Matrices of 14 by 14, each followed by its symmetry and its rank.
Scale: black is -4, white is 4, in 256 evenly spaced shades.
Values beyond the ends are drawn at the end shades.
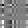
neither, rank one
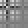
symmetric, rank one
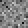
symmetric, full rank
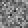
symmetric, full rank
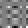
neither, rank one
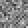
symmetric, full rank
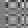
neither, rank one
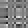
neither, rank one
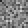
symmetric, full rank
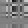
neither, rank one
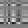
neither, rank one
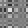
symmetric, rank one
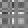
symmetric, rank one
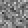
neither, full rank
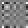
symmetric, rank one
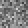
neither, full rank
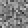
neither, full rank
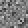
symmetric, full rank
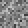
symmetric, full rank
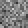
neither, full rank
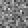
neither, full rank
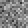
neither, full rank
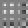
symmetric, rank one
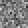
neither, full rank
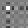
symmetric, rank one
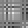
symmetric, rank one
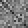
symmetric, full rank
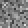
symmetric, full rank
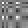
symmetric, rank one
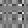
neither, rank one
